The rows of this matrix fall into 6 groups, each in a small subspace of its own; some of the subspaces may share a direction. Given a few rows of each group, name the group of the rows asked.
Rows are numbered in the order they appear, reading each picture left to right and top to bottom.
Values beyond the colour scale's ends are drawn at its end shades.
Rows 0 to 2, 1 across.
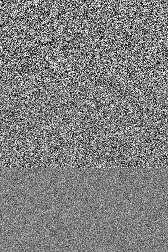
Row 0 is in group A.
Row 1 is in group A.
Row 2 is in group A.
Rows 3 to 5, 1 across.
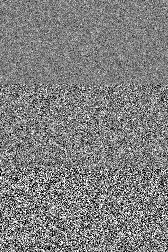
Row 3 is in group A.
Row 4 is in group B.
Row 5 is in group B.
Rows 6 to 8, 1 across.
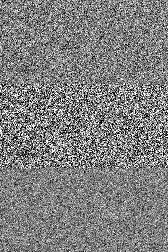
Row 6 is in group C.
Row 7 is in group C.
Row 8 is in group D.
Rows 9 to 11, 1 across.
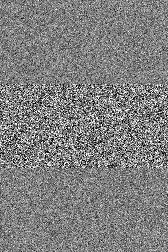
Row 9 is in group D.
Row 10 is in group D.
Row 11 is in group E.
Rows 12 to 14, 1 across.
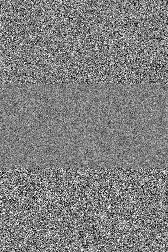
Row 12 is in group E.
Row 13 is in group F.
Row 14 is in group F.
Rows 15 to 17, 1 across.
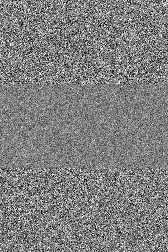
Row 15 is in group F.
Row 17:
A
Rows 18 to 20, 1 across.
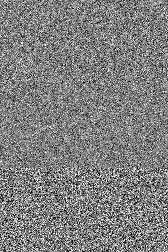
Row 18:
B
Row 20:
C
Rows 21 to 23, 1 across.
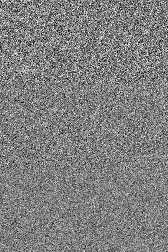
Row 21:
C
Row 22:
D
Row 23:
D
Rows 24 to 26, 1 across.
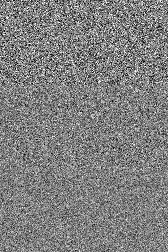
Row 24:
D
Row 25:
A
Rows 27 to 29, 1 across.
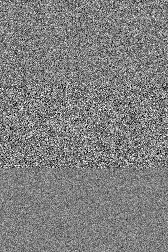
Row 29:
C
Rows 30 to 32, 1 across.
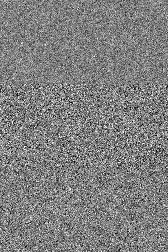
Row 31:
E
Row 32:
F
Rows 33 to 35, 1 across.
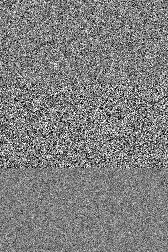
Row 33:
A
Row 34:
D
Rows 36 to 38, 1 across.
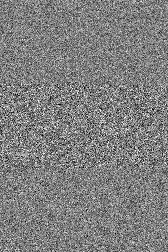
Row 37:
D
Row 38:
F
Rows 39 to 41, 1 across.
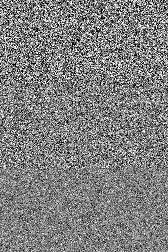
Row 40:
C
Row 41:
A
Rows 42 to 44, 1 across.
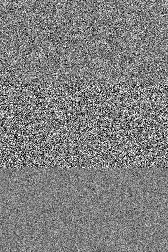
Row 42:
F
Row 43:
C
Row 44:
A
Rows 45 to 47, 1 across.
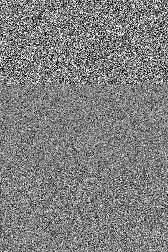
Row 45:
D
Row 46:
D
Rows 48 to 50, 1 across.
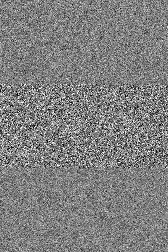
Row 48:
E
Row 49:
E
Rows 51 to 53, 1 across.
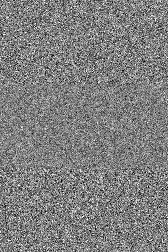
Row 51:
D
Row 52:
B
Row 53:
A
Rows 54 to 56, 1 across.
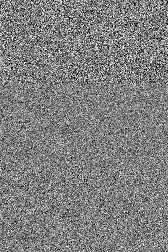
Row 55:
C
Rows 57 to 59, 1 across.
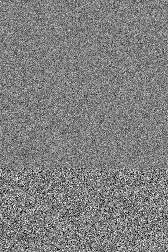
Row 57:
C
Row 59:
E
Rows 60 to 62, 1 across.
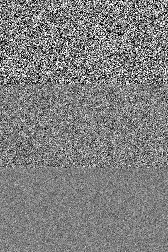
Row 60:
D
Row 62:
D
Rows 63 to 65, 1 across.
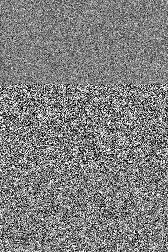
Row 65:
D
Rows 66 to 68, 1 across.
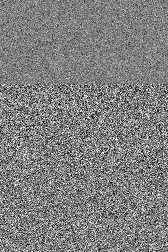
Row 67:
A
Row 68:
D
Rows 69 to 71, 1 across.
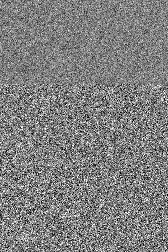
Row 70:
B
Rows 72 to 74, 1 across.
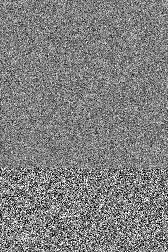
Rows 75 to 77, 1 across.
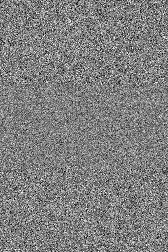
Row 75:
F
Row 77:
F
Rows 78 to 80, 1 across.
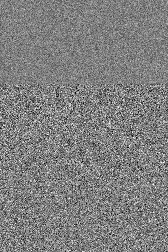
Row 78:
E
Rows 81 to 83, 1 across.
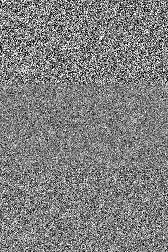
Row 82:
F
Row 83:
D
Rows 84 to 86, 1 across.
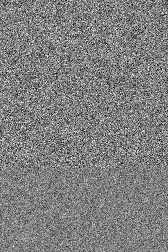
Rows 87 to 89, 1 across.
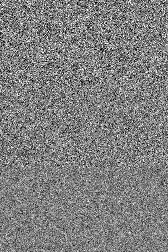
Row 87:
F
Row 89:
B
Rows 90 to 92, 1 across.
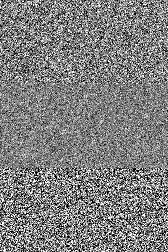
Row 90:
A
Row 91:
E
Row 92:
C
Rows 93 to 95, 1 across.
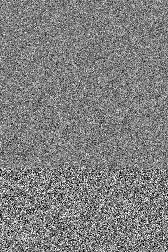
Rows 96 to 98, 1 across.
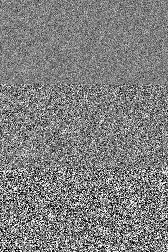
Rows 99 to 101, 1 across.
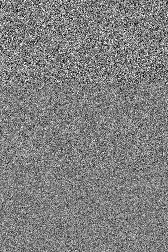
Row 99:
E
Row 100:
B
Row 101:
C
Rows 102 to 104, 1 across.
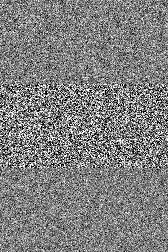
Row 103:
A
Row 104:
B
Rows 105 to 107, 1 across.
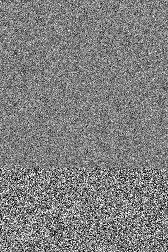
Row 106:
F
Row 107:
A
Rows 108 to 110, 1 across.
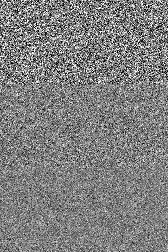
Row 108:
D
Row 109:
E
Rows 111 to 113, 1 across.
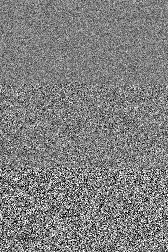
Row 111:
C
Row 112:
E
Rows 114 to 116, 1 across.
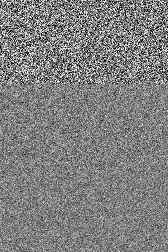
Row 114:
D
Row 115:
B
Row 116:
F
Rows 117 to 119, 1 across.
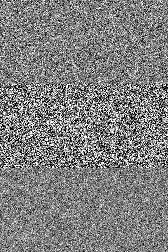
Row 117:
D
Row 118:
F
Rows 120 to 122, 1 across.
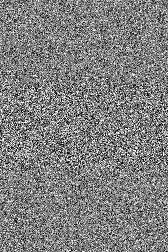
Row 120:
F
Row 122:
C
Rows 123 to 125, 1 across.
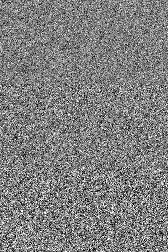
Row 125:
B
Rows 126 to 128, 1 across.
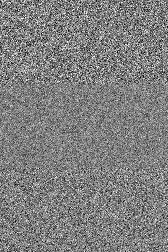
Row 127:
A
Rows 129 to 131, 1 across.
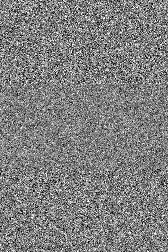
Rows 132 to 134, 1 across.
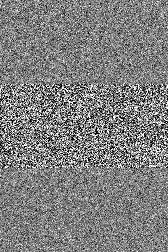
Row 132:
B
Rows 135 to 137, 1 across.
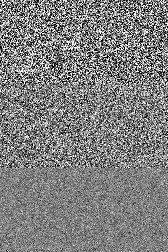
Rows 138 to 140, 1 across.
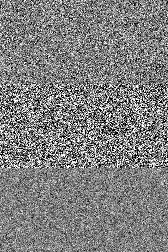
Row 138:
E
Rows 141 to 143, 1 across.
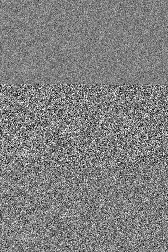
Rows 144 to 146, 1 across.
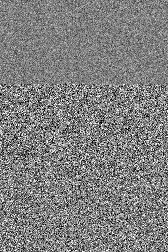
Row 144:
C
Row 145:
D
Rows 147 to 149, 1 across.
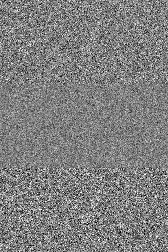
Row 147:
A
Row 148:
A
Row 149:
A
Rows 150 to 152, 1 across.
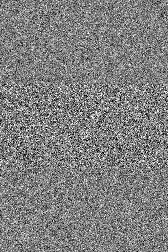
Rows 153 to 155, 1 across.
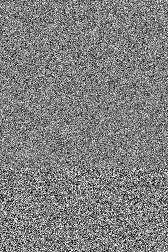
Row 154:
C
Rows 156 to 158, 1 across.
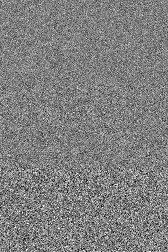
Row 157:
F
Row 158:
A
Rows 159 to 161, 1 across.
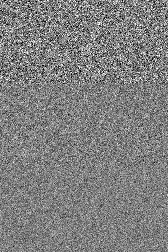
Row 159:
A
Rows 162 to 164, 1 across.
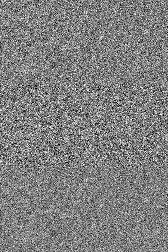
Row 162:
E
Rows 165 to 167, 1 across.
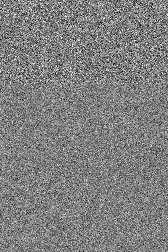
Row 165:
A
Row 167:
B
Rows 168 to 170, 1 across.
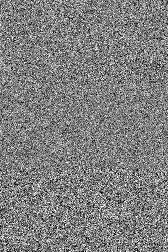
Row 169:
C
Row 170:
D
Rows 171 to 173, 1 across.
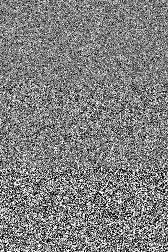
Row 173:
D
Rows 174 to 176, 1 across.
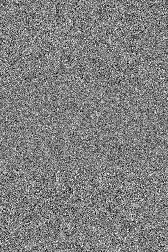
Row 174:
F
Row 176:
F
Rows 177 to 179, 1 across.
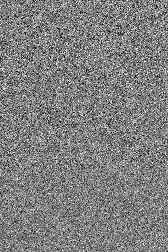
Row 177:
D
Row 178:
F
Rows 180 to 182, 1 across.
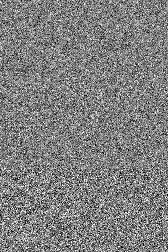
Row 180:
D
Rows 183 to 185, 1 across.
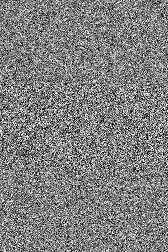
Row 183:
B
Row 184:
B
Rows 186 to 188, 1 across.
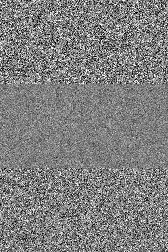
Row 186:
D
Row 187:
F
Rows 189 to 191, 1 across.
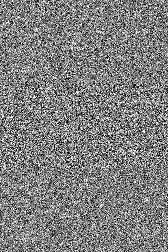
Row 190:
C
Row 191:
E
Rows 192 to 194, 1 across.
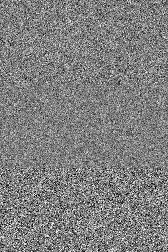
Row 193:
F
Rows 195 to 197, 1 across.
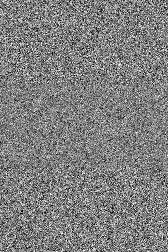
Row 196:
D
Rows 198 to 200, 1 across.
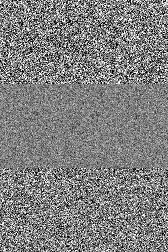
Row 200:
C
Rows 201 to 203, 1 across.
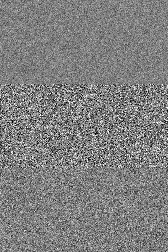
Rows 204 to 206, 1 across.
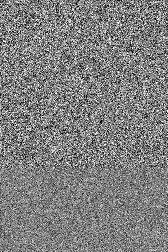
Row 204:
F
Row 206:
E
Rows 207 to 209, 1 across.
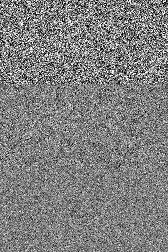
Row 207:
F
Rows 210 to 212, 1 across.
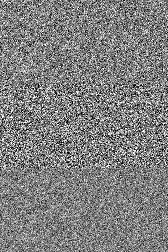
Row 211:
C
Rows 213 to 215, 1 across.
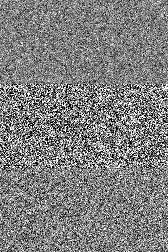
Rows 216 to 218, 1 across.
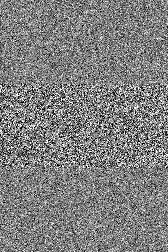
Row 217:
E
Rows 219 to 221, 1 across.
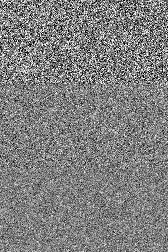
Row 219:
B
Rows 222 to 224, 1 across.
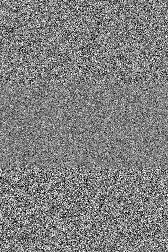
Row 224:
B
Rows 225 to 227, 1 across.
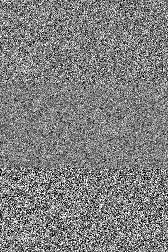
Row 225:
B
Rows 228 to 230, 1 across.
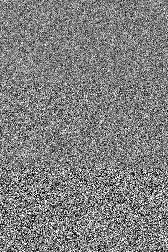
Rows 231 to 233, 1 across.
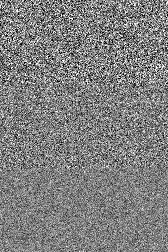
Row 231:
E
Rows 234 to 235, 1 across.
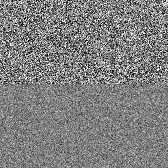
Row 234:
F
